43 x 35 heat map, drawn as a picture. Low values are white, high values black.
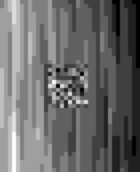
Odd patch: rougher, in the centre. Grain: streaks running down. Roughest part: centre. Slope: up to the right. Ninth with the lowest average: bottom left.
